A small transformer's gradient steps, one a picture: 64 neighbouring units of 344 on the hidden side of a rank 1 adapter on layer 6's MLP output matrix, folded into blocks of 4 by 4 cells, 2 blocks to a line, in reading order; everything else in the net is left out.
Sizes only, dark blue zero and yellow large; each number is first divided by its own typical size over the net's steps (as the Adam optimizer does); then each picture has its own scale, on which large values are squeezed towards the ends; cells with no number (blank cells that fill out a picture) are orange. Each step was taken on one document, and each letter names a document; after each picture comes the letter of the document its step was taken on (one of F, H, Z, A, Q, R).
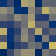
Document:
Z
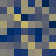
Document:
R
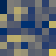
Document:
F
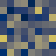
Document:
F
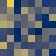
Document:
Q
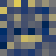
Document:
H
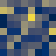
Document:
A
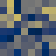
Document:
R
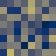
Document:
H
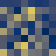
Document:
Z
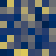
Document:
Q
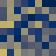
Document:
Q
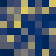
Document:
A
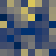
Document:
Z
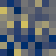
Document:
Q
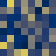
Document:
Q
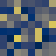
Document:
F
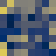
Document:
R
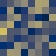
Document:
Z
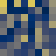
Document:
H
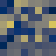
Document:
F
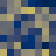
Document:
A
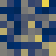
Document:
F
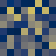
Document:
A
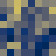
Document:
F
